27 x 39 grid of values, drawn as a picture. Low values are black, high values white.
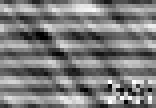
Stripes: horizontal, repeating 6 times. Ninth with the highest average: top middle. Odd patch: rougher, in the bottom right. Slope: none.
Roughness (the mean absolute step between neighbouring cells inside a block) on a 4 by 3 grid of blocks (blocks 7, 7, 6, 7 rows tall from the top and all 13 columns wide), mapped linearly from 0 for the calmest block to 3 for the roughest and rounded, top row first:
0 0 0 / 0 0 0 / 0 0 0 / 0 1 3
